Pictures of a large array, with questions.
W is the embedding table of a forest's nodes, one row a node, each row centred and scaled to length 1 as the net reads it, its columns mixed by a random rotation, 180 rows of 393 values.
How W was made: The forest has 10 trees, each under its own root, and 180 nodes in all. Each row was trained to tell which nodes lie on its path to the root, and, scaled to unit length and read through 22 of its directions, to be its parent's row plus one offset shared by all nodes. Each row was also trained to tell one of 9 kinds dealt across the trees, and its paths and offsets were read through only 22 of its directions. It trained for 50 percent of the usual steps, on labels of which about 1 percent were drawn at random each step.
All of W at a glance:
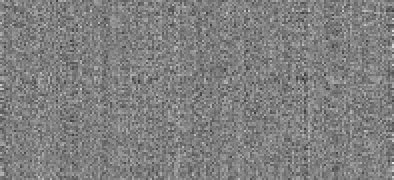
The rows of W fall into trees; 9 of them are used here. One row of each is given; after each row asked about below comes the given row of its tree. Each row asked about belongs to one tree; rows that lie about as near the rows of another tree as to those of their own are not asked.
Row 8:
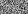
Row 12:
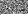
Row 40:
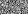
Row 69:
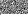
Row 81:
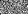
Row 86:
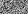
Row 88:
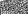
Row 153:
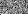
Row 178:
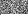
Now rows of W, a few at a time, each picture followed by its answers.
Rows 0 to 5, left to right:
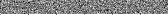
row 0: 8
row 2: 69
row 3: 12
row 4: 8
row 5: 69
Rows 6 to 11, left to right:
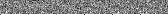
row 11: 69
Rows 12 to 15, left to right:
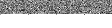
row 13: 178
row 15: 8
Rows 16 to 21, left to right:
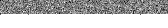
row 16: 81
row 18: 12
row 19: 12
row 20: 12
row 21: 81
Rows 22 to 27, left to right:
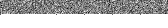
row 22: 88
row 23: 12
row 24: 86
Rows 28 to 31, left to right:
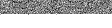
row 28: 178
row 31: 86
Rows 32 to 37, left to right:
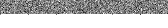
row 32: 8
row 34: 178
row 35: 12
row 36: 8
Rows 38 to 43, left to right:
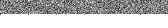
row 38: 69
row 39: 88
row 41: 178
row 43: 81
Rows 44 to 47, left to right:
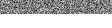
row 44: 178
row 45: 178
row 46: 12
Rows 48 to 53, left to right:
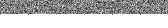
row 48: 8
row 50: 12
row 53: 81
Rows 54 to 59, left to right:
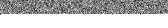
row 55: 178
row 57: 12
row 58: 12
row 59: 40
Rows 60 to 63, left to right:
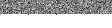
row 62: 40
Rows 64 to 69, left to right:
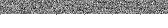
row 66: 81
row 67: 69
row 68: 153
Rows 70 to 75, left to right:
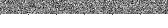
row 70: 86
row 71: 153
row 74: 81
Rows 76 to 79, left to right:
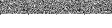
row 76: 153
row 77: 69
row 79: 153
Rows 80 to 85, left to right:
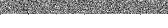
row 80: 88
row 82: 12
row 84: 153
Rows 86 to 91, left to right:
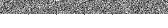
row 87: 81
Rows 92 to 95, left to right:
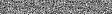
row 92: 153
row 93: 69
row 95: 88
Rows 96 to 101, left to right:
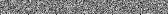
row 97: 81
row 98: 81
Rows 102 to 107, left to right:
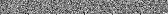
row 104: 69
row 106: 8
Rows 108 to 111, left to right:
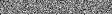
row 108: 81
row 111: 69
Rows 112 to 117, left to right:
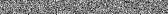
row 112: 12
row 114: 88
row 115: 178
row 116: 178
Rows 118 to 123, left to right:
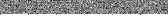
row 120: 40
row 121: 178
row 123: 81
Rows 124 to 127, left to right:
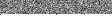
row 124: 8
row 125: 86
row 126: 40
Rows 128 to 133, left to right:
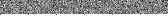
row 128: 40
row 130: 69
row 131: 86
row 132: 8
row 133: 12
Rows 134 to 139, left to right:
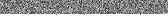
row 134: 86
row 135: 178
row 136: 8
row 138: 178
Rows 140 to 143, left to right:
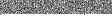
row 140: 69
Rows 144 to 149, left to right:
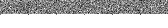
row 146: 69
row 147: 69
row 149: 81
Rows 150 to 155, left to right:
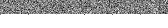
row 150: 81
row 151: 69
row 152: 153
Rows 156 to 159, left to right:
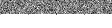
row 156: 40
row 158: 81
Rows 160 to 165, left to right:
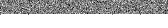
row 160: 88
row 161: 81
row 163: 12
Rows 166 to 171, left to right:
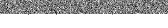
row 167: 178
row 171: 12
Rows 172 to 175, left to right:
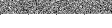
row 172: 88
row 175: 69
